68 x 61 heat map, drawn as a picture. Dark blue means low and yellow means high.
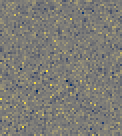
No regular stripes run through it. The halves do not mirror each other. The distribution is heavy-tailed on both sides. Overall the values sit about 50% of the way up the scale. No seam splits the table. The texture is fine-grained noise. There is no overall slope.
